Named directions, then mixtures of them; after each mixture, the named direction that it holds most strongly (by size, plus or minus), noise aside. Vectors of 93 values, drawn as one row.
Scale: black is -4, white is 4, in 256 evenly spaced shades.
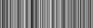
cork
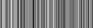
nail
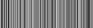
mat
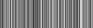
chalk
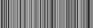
mat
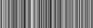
cork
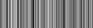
nail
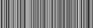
mat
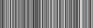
chalk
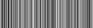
mat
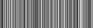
chalk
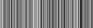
chalk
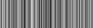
cork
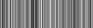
cork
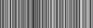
chalk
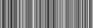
nail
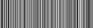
mat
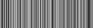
mat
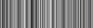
cork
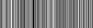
nail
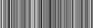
cork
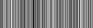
chalk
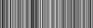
cork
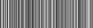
mat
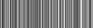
chalk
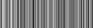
nail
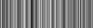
cork
